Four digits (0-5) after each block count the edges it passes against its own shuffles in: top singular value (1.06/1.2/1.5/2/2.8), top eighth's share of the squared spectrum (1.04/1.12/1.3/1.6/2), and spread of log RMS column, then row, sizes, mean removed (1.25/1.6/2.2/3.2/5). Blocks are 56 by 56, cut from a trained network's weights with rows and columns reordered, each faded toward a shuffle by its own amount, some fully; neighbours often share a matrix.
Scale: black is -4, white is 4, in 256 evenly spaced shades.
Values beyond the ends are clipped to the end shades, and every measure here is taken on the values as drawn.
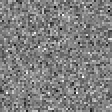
1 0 0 0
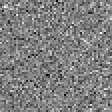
2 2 0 0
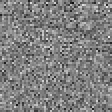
2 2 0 1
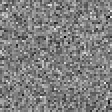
2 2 0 0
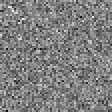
1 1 0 0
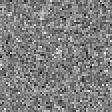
0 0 0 0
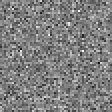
0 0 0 0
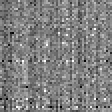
3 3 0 2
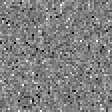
0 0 0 0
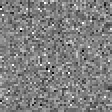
0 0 0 0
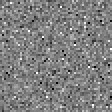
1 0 0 0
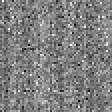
3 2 0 1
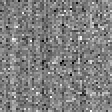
3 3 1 2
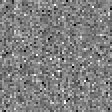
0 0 0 0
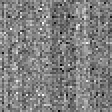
4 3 1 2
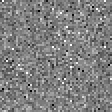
1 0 0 0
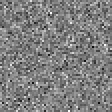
0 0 0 0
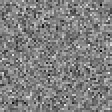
2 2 0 0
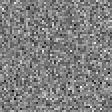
1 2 0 0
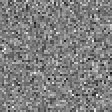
0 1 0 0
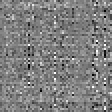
3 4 3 0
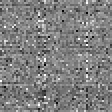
3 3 2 0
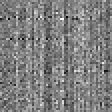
4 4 2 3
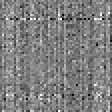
4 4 0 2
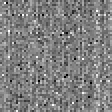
3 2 0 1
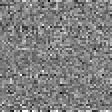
3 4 2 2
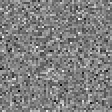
2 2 0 1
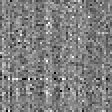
3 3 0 2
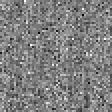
2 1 0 0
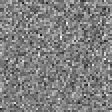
2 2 1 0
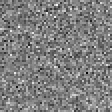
0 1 0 0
